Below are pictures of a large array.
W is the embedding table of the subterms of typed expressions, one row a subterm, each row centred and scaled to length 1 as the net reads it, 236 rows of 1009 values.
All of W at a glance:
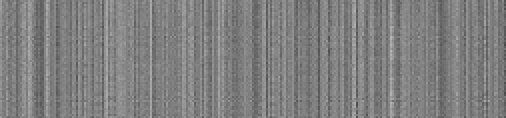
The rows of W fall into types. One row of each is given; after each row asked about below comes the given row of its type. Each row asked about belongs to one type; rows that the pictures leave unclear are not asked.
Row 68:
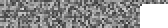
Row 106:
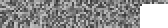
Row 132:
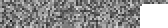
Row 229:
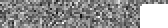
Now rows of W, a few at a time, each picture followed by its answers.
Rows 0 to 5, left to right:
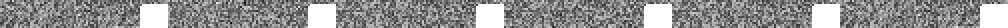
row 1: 132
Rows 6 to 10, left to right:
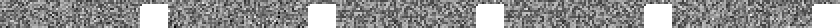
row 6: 106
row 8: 68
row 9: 68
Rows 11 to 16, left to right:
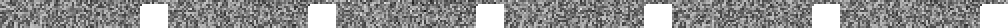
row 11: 106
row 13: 106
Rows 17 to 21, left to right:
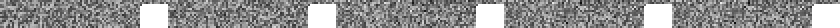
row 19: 106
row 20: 132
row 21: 132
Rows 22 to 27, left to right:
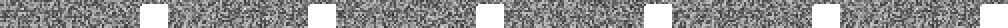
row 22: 68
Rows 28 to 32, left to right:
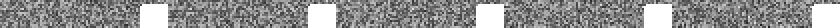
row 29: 68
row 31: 106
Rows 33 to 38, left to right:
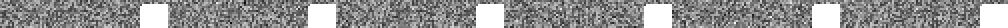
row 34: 132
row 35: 132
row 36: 68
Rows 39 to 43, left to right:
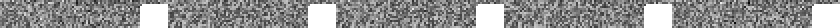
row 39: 106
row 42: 106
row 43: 132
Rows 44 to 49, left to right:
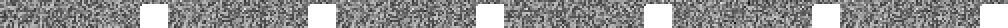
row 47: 68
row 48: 132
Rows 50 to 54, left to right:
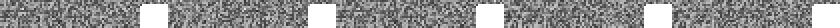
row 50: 68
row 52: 68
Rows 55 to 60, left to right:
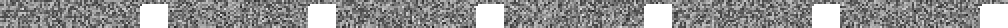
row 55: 68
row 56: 106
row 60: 106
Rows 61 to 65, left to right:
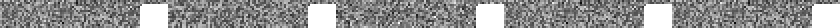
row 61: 132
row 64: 132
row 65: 132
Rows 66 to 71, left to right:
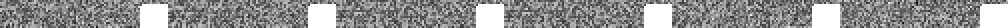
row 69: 68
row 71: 132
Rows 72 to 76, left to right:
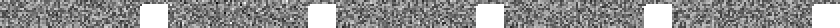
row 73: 229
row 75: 106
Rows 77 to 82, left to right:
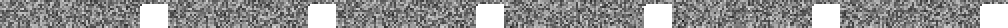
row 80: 106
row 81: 132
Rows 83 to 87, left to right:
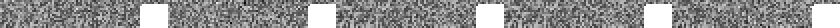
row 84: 132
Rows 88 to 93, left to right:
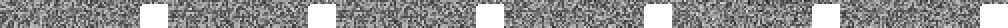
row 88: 106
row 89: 68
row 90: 68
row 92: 106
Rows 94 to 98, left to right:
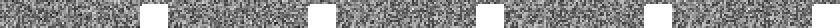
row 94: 68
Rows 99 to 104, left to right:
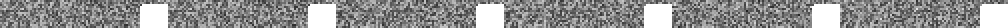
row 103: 106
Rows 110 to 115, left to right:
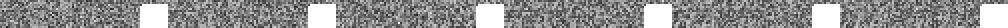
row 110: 106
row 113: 68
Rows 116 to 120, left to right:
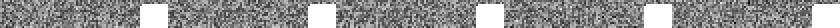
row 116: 132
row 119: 68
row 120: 132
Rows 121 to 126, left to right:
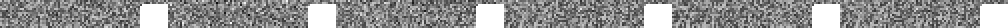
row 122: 229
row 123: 106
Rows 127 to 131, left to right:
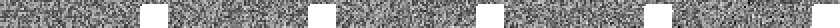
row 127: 68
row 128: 132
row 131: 106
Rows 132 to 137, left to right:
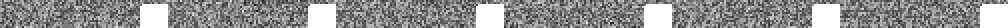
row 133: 106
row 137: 68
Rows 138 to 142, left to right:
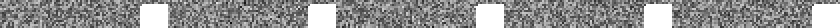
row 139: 132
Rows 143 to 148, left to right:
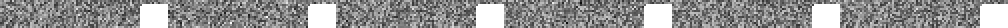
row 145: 132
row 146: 132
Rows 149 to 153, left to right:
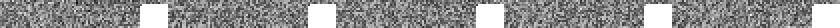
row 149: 106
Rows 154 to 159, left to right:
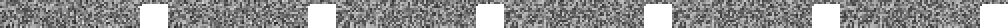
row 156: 106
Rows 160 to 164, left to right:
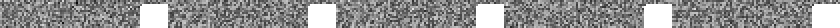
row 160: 132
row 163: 106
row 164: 68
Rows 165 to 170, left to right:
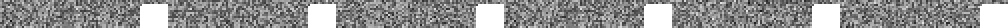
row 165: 132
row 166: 68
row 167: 106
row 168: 132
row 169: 106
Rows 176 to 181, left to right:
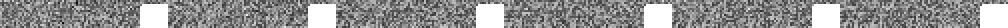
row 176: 132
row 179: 68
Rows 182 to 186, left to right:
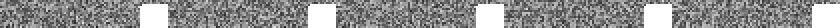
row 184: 106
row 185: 68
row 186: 106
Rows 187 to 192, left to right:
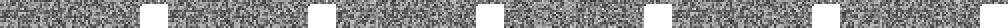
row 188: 68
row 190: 106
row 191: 68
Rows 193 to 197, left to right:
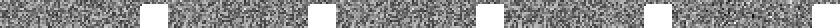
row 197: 229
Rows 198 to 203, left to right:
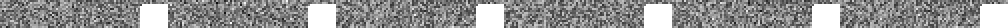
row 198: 106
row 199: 229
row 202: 106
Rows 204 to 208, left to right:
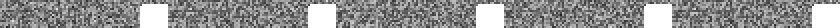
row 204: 68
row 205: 68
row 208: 68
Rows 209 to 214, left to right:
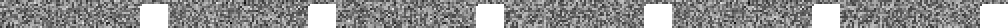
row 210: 132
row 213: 132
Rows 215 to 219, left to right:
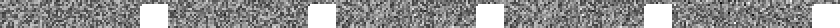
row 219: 229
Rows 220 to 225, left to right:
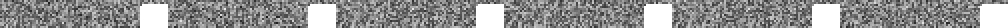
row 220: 68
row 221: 68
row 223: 106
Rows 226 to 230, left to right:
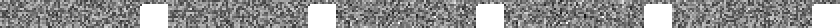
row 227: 68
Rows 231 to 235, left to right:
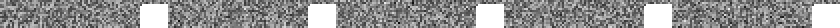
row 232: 132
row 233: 132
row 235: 68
